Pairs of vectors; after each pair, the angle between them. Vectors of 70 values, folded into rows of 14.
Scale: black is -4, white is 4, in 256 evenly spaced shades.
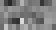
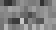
nearly parallel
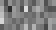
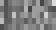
partly aligned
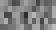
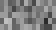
orthogonal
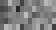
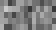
partly opposed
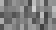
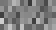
partly aligned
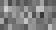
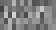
partly aligned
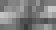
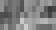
nearly opposite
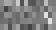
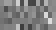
nearly parallel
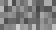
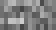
orthogonal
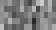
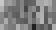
partly aligned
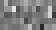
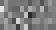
orthogonal
